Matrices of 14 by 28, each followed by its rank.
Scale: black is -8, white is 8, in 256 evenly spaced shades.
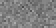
full rank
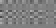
one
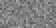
full rank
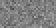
full rank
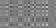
one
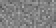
full rank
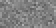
full rank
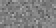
full rank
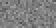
full rank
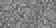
full rank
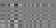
one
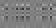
one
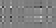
one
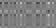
one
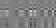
one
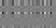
one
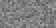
full rank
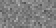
full rank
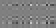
one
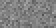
full rank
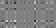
one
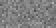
full rank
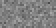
full rank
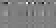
one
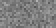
full rank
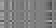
one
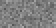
full rank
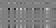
one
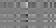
one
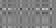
one
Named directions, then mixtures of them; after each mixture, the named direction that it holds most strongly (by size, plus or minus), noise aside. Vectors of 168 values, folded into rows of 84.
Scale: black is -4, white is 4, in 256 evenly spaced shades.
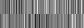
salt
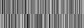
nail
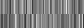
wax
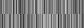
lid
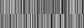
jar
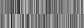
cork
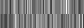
wax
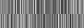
lid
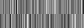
salt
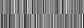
wax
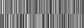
nail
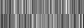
wax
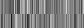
cork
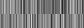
jar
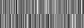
salt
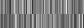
wax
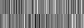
salt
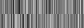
cork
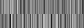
jar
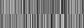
jar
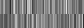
wax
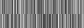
lid
